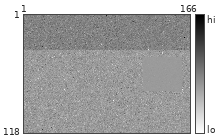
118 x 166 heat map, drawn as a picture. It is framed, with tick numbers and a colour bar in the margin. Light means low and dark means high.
Overall the values sit about 40% of the way up the scale. The middle right is the smoothest part. A horizontal seam about 30% of the way down splits the table, and the top part is higher. In the middle right lies a patch that is calmer than the rest.
